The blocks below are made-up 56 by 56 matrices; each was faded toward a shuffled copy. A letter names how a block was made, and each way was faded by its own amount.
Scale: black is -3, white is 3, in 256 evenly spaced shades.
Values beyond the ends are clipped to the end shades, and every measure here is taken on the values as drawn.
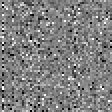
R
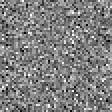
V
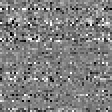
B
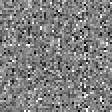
R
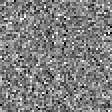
V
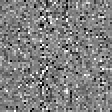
R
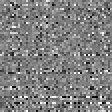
B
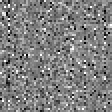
R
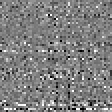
B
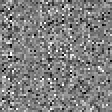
R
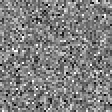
V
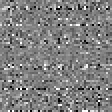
B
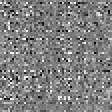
B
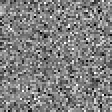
V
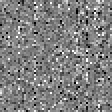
R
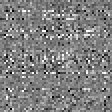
B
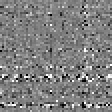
B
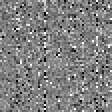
R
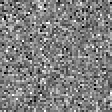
V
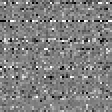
B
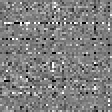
B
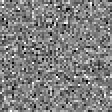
V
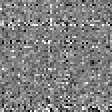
B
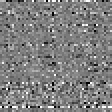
B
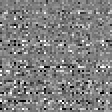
B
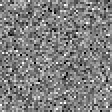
V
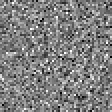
V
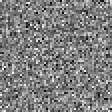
V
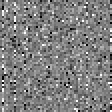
R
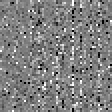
R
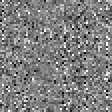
R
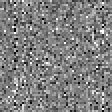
R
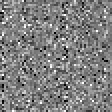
R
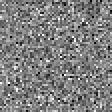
V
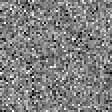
V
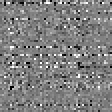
B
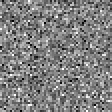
V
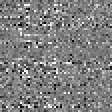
B
